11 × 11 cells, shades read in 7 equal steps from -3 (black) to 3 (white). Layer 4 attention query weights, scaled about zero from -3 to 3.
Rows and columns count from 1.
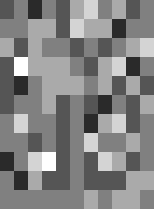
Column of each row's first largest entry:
7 6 11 2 4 4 2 7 4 3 7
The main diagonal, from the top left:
-1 0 1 1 1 0 -2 0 1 1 0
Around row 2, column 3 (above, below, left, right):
-2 1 0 1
